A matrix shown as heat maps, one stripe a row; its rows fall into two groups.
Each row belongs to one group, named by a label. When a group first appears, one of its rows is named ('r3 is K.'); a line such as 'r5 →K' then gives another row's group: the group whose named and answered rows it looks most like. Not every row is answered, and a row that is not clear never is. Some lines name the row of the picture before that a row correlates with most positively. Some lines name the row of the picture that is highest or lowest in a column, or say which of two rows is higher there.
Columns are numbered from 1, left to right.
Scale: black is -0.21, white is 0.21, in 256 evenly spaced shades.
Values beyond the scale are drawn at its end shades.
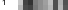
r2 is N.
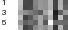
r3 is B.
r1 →N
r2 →N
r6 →N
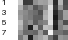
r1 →N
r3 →B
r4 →B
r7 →N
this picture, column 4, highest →6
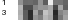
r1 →N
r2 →N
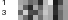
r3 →B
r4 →B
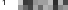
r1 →N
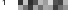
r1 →B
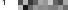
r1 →B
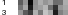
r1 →B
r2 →B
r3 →B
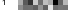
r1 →B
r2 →N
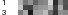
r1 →N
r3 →B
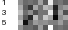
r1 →N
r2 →B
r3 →N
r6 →N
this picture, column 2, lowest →5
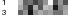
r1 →N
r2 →B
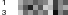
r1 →N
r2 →B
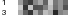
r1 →N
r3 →B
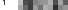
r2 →B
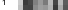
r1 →N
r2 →N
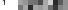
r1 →B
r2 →B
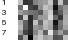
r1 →N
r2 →B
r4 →B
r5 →B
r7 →N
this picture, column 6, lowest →7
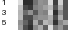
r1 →N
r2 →N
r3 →N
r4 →N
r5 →B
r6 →N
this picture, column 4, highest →5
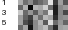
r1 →N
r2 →B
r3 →N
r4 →B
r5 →N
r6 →B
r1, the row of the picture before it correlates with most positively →3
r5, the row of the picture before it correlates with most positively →6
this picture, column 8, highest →5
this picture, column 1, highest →3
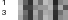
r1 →B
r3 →B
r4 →B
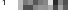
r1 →N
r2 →N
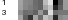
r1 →B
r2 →B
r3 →N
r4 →B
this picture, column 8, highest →3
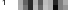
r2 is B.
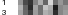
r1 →N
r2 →B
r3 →B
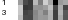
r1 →B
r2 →N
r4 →N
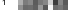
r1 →N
